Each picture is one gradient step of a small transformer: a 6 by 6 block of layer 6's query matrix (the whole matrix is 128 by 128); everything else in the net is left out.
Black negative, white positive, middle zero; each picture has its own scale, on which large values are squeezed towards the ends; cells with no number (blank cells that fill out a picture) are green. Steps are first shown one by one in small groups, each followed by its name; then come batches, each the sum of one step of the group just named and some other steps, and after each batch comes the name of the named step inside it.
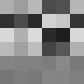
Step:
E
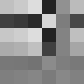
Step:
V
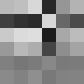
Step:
V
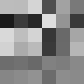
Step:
E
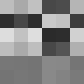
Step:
E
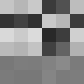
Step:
V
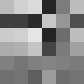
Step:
V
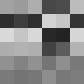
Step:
E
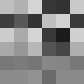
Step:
V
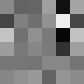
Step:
E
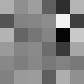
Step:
E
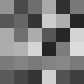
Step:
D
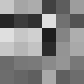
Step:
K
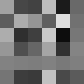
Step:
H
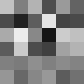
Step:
K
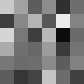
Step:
H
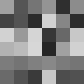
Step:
D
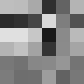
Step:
K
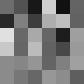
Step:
H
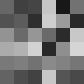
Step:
D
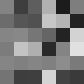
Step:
D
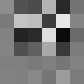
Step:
H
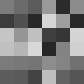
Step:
D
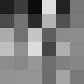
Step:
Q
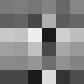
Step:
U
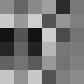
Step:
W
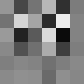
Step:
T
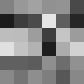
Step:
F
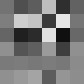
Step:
F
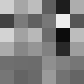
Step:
W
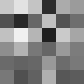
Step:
W
